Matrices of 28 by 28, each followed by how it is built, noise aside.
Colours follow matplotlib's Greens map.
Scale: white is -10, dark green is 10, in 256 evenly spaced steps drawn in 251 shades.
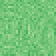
low rank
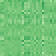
low rank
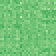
low rank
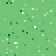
sparse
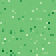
sparse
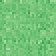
low rank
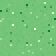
sparse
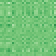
low rank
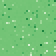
sparse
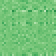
low rank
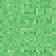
low rank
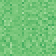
low rank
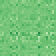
low rank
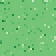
sparse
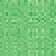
low rank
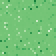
sparse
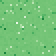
sparse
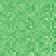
low rank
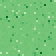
sparse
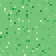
sparse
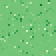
sparse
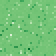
sparse
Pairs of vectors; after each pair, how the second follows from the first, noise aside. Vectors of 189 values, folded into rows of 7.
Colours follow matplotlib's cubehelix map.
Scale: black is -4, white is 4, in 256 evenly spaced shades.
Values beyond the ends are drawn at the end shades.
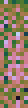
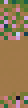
partly zeroed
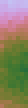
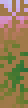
partly zeroed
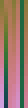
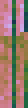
wrapped around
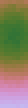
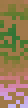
partly zeroed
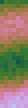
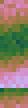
wrapped around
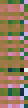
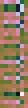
wrapped around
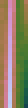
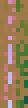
partly zeroed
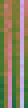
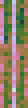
wrapped around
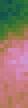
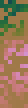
partly zeroed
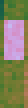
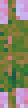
wrapped around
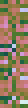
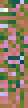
wrapped around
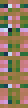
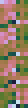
wrapped around
